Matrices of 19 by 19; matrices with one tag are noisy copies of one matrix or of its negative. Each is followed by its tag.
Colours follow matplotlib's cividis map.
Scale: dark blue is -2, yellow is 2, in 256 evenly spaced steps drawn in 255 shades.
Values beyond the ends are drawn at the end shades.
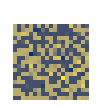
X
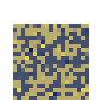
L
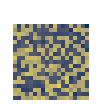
X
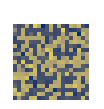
L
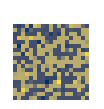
L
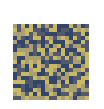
X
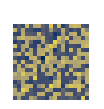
L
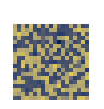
X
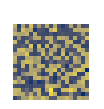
X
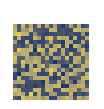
X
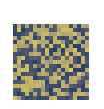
X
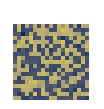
X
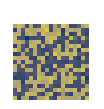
L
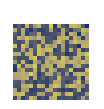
L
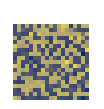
X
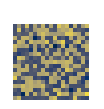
X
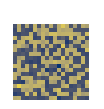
X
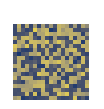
X
